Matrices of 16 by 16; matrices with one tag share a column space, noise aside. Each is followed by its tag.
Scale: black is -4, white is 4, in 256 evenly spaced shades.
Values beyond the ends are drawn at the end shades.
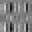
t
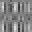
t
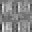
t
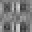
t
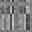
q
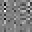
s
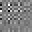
s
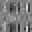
t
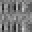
t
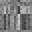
q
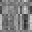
q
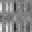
t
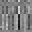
q
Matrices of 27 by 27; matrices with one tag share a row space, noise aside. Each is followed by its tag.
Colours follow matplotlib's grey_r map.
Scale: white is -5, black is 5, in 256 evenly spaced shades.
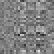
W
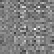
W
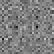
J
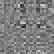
W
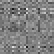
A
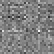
A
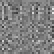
J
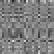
A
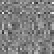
J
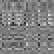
A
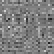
A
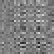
W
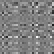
J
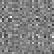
J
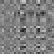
W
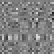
J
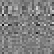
J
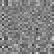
J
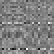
A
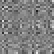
J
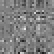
W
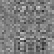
W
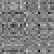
A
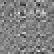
W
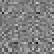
J
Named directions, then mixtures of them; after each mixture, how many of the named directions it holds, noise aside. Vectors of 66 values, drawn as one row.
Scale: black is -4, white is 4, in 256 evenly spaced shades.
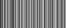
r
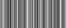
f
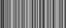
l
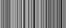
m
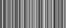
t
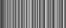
two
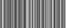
two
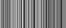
one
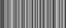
one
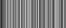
two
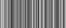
one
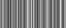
one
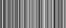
one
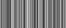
three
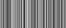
three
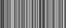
one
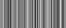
one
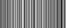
three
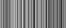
one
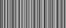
one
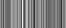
one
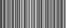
three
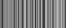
three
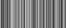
two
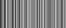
two
